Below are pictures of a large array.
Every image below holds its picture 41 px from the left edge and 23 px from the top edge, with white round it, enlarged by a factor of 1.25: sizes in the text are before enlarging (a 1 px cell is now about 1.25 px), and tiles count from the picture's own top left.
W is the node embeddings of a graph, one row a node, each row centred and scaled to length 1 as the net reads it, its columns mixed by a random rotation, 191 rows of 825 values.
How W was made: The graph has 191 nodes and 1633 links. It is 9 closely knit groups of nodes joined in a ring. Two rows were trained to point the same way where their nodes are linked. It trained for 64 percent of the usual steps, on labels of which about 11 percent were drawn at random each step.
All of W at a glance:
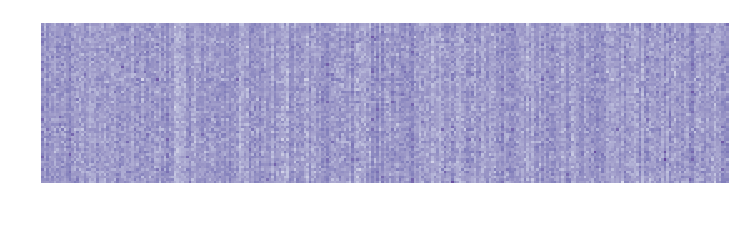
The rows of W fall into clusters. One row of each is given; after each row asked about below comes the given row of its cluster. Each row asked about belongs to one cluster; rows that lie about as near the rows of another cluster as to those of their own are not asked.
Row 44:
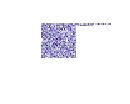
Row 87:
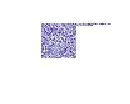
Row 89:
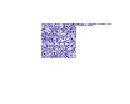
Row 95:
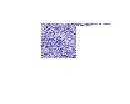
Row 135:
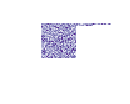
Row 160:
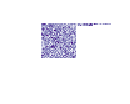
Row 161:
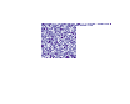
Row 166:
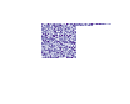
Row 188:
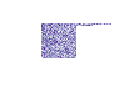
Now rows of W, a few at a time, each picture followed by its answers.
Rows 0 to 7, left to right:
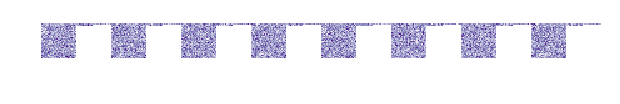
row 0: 95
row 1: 160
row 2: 89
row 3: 160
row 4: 95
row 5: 44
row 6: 89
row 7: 160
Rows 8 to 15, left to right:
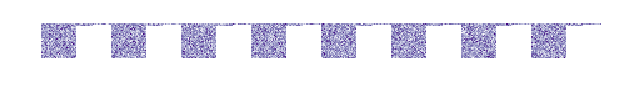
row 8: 44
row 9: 44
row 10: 135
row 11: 87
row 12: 188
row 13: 87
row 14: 95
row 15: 188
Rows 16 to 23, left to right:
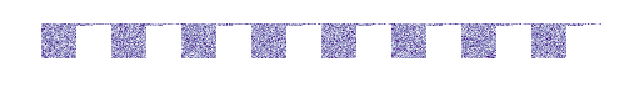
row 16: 161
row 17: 89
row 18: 160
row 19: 135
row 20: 135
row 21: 160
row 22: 95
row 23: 44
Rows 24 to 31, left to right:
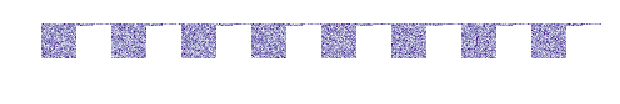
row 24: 161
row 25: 166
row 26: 188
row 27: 161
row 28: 87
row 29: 87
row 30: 89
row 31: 188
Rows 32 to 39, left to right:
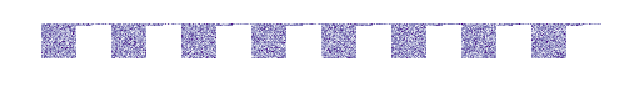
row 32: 44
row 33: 44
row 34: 161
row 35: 166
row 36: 166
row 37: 87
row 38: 160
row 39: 95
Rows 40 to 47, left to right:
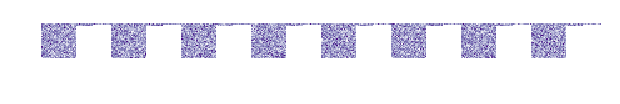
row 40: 188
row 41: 188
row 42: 89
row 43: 95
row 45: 188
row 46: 161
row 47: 44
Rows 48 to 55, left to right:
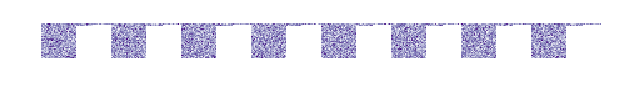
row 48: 95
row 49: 89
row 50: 161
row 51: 135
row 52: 135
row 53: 89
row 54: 160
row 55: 161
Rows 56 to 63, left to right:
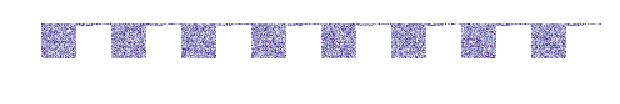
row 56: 188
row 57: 89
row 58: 160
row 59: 160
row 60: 89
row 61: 44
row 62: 95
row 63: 44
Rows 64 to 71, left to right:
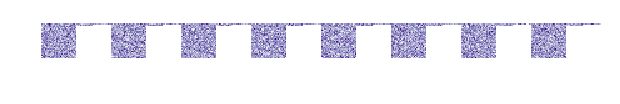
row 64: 89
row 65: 166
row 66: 188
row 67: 188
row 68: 188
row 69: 87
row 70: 135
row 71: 87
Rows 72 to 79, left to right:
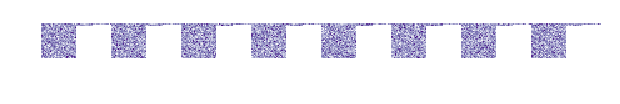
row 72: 161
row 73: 89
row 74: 188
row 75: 89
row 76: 95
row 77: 166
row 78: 44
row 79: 87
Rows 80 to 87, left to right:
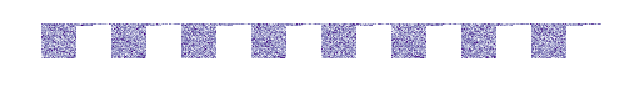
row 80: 166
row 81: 95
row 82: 87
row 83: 95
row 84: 89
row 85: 95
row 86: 161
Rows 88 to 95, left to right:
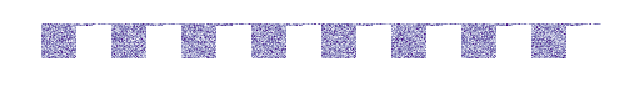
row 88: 135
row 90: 166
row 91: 135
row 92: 188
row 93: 95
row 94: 135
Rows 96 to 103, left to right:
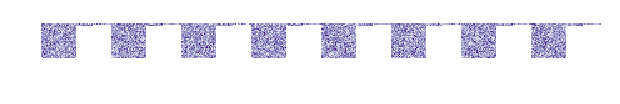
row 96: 188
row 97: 166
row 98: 44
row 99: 188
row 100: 160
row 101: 87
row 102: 166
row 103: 160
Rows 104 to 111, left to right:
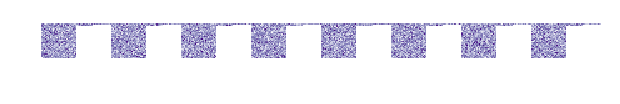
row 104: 188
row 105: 95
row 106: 135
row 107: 161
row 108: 87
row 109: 135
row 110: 44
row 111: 95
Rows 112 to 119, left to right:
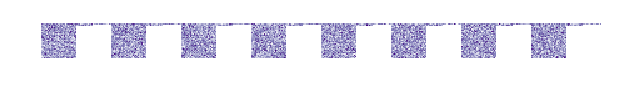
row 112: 166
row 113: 87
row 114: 160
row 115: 160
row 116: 135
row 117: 135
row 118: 188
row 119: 161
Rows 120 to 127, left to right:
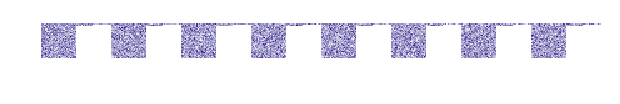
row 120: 87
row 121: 166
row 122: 87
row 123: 135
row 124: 166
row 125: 44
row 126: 89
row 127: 89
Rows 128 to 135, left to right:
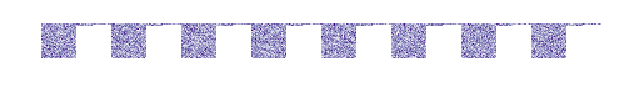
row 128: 89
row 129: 188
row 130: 87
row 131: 188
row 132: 166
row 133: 166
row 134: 135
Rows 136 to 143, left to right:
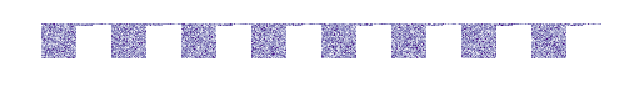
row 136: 166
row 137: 87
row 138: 160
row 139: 87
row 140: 160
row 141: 44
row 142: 188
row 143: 44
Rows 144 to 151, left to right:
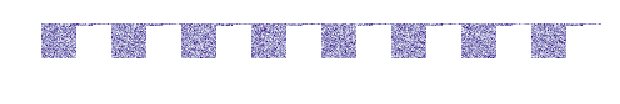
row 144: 89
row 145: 166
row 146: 188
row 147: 87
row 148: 160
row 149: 166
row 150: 95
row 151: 166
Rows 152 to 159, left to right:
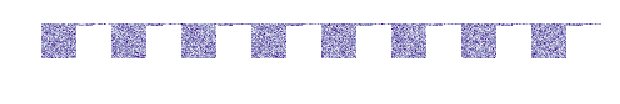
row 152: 135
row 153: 95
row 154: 160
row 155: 95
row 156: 87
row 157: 160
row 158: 188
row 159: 188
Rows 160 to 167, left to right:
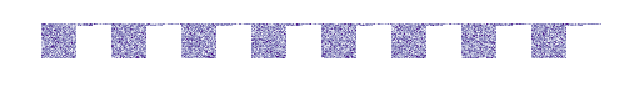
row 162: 95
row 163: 95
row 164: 161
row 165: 95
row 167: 89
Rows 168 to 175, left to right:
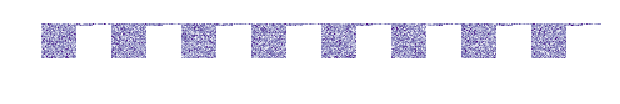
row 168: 135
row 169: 87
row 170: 166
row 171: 87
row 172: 95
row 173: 160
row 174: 188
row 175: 188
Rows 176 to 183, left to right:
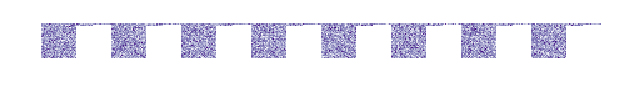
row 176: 89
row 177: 160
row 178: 87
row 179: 87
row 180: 166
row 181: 44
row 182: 87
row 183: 188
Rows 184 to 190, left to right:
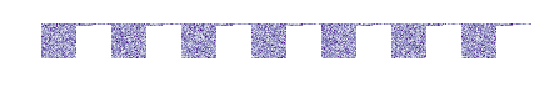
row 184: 87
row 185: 161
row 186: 166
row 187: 166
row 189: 44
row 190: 166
